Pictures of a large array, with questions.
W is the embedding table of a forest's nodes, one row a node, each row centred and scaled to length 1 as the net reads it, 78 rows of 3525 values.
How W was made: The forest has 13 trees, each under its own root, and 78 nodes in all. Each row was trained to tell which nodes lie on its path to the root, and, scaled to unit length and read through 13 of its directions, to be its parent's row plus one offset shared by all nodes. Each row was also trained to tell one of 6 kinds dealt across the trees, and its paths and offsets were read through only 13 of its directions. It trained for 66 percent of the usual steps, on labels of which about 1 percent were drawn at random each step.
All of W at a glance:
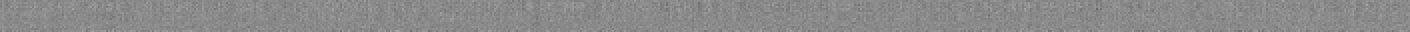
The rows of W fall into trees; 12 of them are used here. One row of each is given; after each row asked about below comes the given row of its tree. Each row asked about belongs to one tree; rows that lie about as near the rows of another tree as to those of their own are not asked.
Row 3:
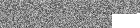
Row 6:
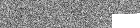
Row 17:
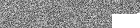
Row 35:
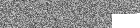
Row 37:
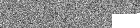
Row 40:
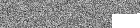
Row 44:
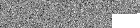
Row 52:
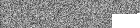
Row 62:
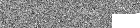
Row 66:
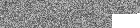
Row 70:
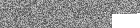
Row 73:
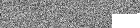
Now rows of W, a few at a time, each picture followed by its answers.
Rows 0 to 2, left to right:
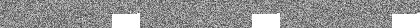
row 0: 66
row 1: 37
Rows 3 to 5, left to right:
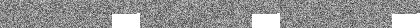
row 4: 66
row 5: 44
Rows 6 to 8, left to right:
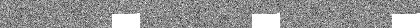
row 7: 62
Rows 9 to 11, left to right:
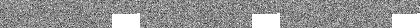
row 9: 6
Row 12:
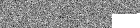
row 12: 44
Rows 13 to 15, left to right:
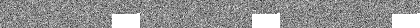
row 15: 6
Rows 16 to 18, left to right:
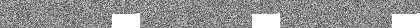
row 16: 52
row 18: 62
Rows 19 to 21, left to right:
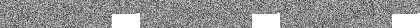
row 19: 52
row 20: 44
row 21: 66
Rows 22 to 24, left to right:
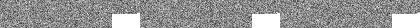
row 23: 44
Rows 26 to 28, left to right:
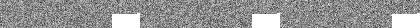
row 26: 40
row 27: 40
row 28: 17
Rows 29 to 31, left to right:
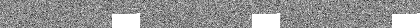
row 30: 37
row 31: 6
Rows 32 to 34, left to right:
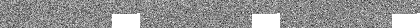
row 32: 70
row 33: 6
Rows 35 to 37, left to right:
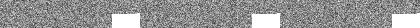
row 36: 35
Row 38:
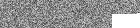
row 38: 70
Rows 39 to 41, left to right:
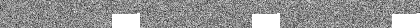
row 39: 44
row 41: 6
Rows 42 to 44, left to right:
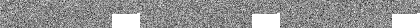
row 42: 66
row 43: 40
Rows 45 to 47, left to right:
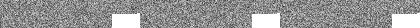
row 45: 70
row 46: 73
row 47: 35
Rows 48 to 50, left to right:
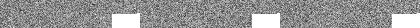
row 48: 3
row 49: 40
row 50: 3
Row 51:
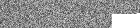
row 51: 3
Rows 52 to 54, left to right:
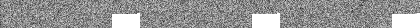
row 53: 17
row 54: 6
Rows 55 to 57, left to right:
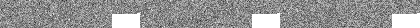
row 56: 66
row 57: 37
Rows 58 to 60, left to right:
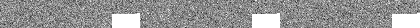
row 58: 17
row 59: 44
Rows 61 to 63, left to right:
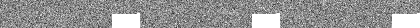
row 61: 3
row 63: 73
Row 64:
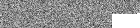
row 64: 17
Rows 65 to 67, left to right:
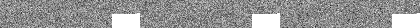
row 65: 62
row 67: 6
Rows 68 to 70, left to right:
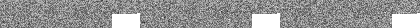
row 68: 70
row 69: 70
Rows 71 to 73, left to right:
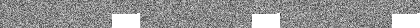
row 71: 37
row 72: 73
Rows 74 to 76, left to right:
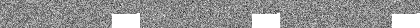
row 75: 44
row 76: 62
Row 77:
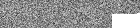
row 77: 62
